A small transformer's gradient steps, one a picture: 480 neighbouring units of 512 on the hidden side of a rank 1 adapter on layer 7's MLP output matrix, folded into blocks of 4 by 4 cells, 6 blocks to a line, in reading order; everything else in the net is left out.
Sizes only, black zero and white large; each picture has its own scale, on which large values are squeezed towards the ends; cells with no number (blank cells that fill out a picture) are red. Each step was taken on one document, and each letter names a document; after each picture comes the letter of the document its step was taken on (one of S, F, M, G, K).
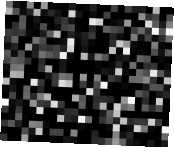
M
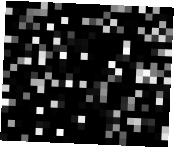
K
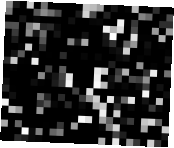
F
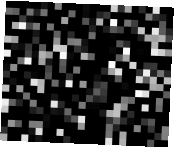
K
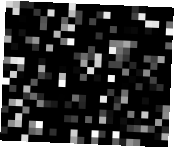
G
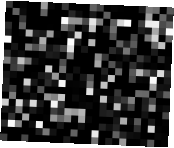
M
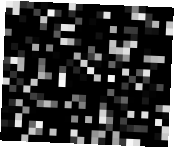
G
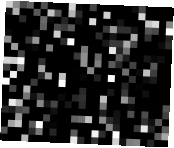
G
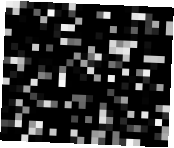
G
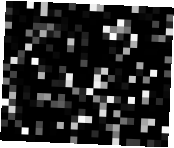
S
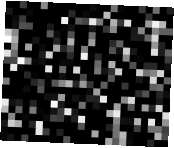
K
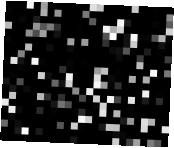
S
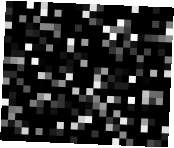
S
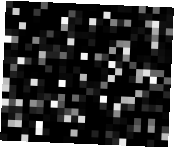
M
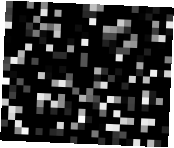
S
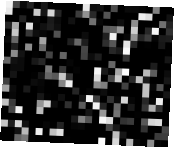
F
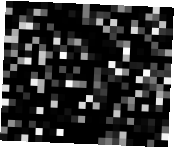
K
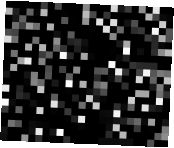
K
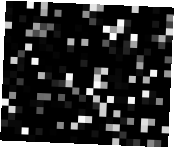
S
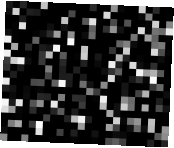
M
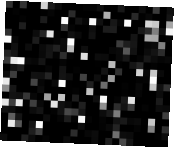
M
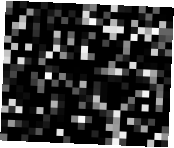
K
